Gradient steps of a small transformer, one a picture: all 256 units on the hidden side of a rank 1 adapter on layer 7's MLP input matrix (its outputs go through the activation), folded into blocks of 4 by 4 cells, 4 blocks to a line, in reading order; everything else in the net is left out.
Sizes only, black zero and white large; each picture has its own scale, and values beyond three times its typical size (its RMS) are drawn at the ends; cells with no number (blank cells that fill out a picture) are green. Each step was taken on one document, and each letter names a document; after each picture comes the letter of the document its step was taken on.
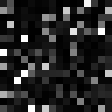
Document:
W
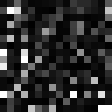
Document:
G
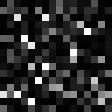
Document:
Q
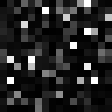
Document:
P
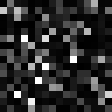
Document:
Q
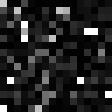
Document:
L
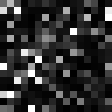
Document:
W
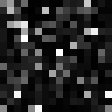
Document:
L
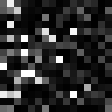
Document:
W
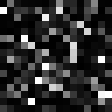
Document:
Q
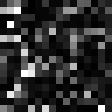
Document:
G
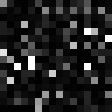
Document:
P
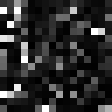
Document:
G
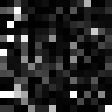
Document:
G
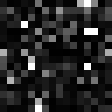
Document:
P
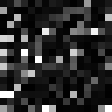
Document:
G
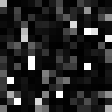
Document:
P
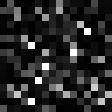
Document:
Q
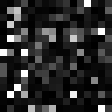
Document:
G
